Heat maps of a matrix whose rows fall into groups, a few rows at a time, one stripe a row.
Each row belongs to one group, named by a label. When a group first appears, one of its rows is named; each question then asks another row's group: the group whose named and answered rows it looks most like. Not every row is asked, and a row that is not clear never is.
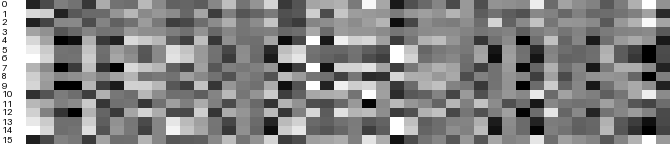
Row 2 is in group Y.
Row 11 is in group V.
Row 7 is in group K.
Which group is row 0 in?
Y
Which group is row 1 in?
K
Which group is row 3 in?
K
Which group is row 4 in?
K
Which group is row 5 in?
V
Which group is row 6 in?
V
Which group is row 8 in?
V
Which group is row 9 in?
K
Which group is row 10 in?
Y
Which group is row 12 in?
K
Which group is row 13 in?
V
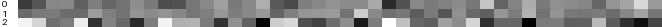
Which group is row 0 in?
Y
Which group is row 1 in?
Y
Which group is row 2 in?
V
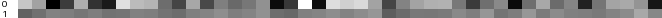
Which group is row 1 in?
Y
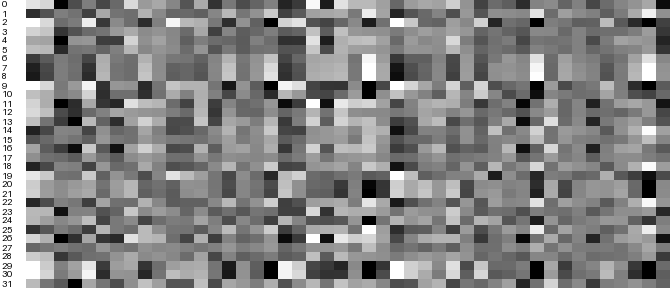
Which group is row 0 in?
K
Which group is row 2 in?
V
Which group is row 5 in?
K
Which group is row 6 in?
Y
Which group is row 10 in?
V
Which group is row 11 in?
K
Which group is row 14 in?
Y
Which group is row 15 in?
Y
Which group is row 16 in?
K
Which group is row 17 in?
K
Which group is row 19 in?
V
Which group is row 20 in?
V
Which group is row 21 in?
V
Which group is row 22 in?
Y
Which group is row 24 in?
V
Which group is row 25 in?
Y
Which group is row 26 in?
K
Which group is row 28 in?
K
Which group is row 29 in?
V
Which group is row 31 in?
K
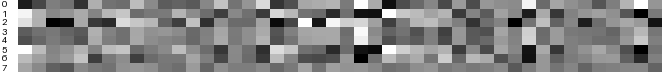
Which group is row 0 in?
Y
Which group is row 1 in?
V
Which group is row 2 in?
K
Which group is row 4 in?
Y
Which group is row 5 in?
V
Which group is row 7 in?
K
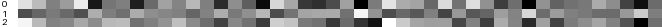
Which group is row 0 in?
V
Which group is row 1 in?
Y
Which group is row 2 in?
V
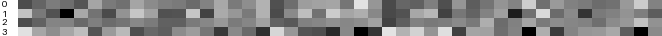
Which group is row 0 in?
Y
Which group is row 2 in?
Y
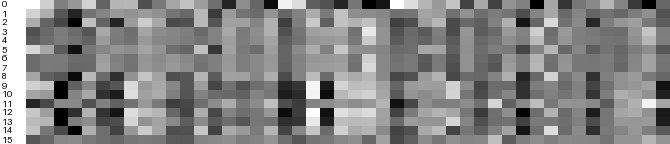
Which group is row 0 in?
V
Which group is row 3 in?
Y
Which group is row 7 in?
Y
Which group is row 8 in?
K
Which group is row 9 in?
K
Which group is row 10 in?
K
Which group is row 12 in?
K
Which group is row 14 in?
K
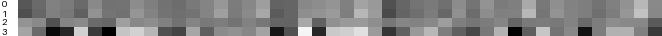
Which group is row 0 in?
Y
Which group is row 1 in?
Y
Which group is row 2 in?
K
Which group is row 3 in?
K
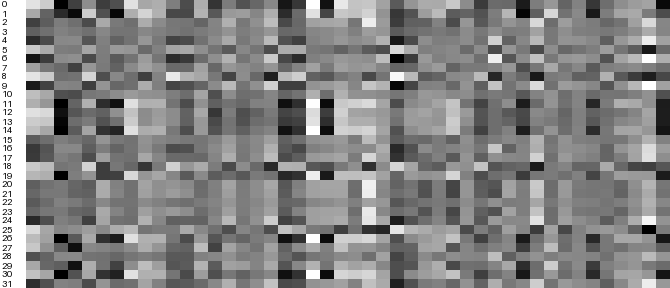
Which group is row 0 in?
K
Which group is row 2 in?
Y
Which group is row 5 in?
V
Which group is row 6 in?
Y
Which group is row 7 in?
K
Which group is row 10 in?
K
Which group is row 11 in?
K
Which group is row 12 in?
K
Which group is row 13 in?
K
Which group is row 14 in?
K
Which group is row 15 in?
Y
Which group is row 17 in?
Y
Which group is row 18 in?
V
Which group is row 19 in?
K
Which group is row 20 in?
Y
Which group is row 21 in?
Y
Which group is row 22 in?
Y
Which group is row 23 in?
Y
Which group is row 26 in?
K
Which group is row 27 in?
K
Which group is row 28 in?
Y
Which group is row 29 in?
K
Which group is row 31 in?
Y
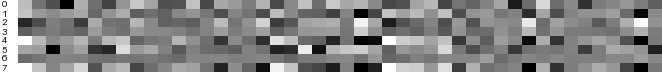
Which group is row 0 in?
K
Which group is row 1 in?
V
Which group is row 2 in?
Y
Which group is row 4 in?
V
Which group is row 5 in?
K
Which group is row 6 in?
Y
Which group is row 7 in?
V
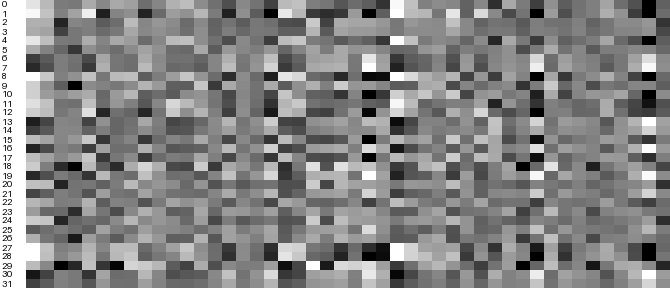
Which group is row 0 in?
V
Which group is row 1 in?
V
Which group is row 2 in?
K
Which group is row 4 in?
V
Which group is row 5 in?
K
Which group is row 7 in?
Y
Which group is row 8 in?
V
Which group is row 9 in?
K
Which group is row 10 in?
V
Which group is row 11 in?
V
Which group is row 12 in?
V
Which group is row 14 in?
Y
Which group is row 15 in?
V
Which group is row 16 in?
Y
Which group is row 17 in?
V
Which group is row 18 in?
K
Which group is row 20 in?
K
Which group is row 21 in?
Y
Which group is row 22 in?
V
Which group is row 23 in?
K
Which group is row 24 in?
K
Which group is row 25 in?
Y
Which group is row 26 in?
K
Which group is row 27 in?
V
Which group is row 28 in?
V
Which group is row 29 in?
K
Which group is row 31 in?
Y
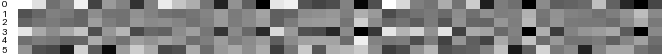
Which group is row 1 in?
Y
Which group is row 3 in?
V
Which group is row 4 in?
Y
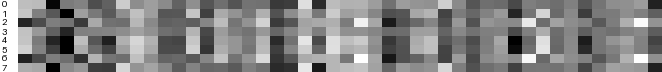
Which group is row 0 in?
K
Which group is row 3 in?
K
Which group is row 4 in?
K
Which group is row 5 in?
K
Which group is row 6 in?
Y
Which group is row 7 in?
K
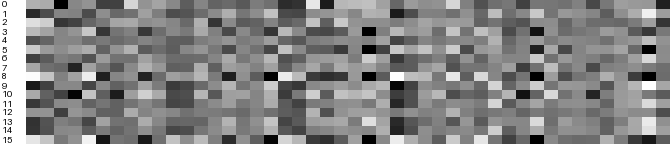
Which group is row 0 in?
K
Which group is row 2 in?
K
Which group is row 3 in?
V
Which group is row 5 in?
V
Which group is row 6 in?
Y
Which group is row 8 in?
V
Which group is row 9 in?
Y
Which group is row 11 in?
Y
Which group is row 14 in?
Y
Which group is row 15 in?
V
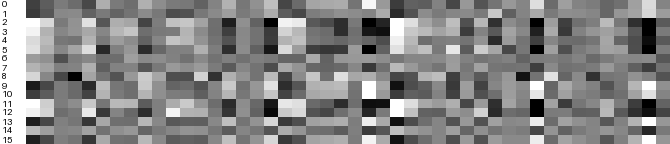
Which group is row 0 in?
Y
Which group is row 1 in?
Y
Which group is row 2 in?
V
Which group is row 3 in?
V
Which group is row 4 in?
V
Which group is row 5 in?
V
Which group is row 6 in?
K
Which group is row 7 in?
V
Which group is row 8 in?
K
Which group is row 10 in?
Y
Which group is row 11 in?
V
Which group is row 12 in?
V
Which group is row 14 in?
V
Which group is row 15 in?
Y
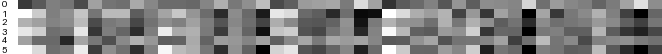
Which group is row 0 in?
Y
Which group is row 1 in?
V
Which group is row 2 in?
V
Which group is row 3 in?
V
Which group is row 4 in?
K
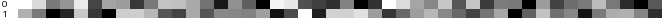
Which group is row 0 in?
V
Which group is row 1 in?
K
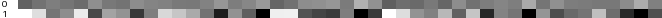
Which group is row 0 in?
Y
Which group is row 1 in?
V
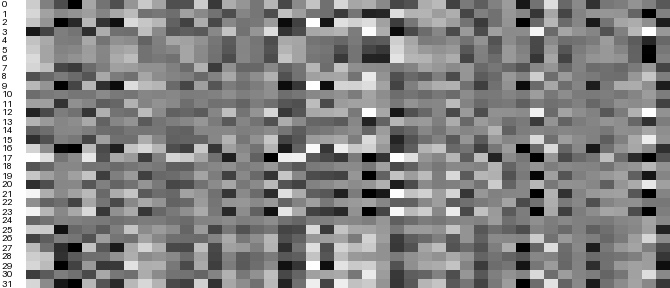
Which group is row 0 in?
K
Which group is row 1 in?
V
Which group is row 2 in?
K
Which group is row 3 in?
Y
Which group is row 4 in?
V
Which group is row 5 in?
V
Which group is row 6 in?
V
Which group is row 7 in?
K
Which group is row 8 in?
Y
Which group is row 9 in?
K
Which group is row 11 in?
K
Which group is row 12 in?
Y
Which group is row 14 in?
Y
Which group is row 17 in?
V
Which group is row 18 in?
Y
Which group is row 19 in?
V
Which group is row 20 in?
Y
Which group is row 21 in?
V
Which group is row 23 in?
V
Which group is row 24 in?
Y
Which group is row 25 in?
K
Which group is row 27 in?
K
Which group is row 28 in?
K
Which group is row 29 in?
K
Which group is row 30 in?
Y
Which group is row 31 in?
K
